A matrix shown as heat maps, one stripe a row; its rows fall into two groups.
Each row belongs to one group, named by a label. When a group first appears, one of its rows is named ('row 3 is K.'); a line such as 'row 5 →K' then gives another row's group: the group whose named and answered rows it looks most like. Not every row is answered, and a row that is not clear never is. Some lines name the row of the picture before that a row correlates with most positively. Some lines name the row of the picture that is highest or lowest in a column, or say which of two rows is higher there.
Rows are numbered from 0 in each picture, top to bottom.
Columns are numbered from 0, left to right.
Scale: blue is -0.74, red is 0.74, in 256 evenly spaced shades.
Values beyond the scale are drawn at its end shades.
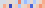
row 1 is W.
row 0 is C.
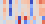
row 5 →C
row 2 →W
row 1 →W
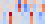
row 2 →C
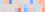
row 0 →W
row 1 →C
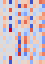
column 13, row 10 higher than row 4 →No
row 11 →C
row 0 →W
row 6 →W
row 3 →C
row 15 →W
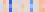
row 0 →W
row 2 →W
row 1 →W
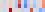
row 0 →C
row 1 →C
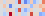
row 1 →W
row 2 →C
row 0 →C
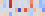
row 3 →W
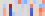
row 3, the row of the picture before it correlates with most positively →3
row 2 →W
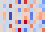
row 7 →C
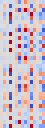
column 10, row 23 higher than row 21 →No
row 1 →W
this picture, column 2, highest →26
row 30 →C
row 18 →W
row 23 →W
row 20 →W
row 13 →C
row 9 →C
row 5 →W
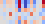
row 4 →C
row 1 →C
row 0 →C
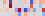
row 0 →W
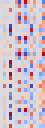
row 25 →C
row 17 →C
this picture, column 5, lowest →13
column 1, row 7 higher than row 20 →No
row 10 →C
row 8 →W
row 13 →C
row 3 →C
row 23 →W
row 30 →C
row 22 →C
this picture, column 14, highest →13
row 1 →C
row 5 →C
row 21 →W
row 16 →W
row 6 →W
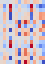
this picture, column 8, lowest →6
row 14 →W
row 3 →W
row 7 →W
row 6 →C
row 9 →W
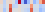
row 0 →C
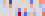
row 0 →W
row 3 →C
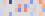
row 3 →W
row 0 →W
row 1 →C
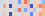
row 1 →W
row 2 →C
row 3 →W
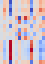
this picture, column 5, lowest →8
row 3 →W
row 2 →W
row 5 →C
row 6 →W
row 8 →C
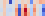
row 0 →W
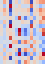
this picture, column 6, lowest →12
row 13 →C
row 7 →C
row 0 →W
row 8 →C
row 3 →W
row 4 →C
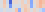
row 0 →W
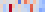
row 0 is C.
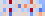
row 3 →W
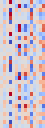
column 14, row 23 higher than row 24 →No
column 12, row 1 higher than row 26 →No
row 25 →W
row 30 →W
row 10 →W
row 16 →W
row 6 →C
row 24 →C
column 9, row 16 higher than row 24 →Yes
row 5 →W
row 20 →W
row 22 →C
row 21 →C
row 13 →C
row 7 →C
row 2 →W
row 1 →C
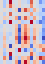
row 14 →W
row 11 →W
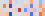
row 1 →W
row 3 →W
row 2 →C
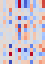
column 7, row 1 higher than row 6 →No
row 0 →C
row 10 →C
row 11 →W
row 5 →W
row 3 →W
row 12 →C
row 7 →C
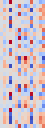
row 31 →C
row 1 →C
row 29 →W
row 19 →W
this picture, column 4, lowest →26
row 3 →C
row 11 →C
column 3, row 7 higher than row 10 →No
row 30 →W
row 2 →W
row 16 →W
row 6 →W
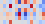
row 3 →C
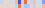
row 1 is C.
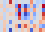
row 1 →C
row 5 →W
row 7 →W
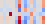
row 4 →C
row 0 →C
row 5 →C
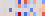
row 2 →W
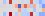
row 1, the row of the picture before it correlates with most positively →0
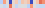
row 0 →W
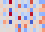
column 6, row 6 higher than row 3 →No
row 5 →W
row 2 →W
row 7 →C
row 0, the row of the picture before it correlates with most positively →1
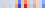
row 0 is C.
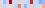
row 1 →C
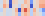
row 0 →W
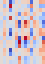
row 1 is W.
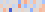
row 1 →C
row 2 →W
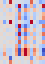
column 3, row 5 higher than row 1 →Yes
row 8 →C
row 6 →C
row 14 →W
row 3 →C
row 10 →C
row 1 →C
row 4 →C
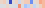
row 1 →C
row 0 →W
